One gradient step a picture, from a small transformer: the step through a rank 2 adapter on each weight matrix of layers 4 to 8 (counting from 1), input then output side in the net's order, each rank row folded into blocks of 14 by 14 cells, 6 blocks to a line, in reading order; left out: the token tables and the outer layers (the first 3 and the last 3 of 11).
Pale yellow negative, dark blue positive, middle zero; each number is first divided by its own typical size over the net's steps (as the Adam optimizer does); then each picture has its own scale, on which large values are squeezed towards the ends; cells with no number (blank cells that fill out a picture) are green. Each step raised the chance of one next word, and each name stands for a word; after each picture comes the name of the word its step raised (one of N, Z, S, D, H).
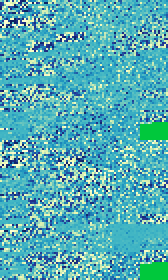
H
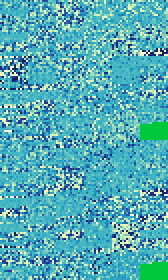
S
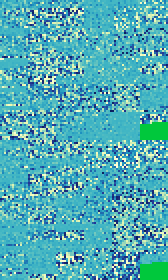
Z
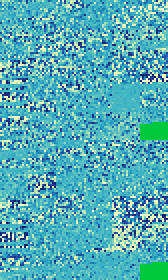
S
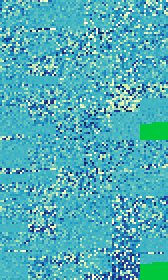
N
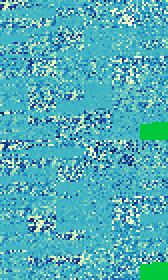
N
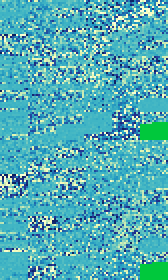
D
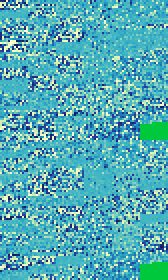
Z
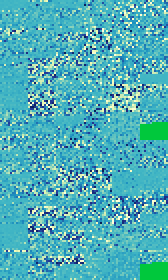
N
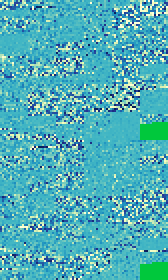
N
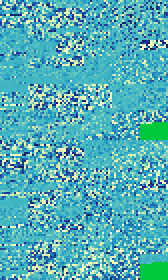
H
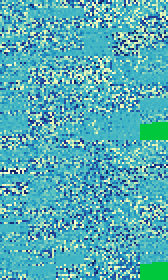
S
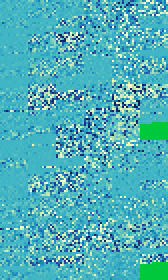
N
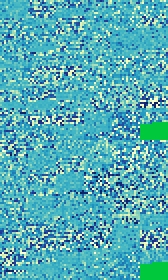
Z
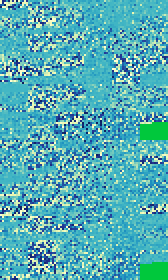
H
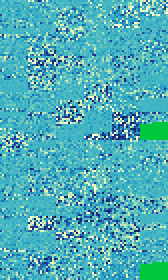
D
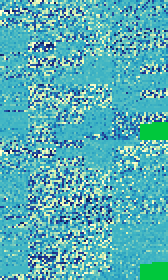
H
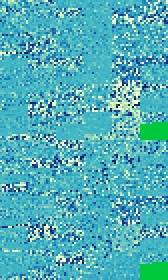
N
